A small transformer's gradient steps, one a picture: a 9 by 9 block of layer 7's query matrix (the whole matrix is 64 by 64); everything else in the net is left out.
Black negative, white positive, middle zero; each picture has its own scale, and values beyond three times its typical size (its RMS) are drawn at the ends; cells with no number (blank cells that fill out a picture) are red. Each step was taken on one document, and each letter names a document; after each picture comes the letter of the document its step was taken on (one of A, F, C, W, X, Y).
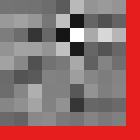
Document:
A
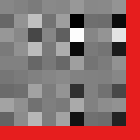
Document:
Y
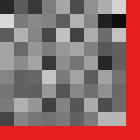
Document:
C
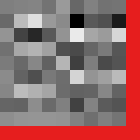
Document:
Y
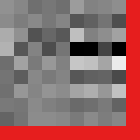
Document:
A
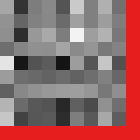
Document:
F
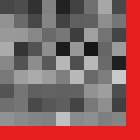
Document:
C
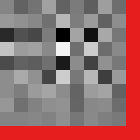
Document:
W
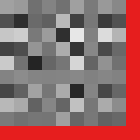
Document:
Y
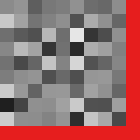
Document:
W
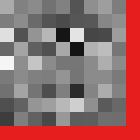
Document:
W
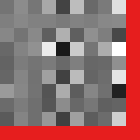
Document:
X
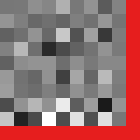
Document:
C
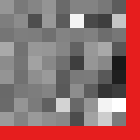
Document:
X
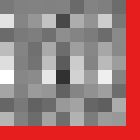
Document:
X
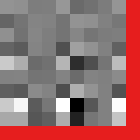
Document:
F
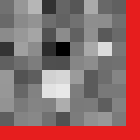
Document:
C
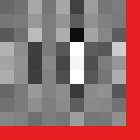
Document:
X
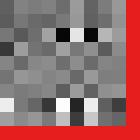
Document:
W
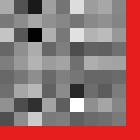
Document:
Y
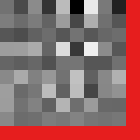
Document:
W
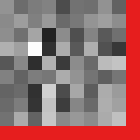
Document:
C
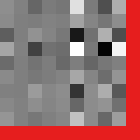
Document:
X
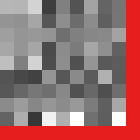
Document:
C
